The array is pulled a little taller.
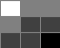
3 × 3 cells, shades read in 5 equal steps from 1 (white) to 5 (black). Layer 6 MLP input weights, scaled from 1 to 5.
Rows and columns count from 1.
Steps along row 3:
same up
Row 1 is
1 3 3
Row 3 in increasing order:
4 4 5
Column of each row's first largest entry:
2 2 3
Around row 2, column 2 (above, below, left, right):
3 4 3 4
